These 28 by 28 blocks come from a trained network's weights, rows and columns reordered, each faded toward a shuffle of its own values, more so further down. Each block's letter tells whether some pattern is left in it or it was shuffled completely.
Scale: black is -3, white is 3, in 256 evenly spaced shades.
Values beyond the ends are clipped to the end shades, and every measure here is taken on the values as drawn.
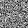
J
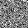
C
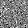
J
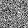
J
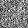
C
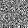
C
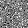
J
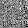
C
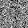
J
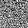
J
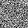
C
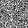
J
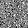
J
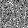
J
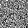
J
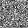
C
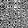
C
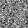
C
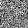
J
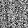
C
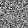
C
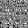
C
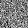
C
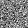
J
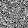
J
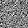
C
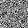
J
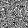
J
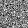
J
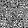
C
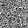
J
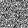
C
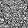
C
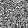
J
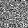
C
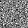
C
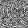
C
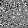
C
